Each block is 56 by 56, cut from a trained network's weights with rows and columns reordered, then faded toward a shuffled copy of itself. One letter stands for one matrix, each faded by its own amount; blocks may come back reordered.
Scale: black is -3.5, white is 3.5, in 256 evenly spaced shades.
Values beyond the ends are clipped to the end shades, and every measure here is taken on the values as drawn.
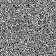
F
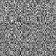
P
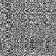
P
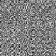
P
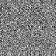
P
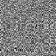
P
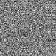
P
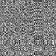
P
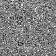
F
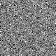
F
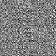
P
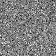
F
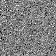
F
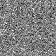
F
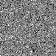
F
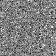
F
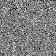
F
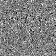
F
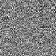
P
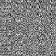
P
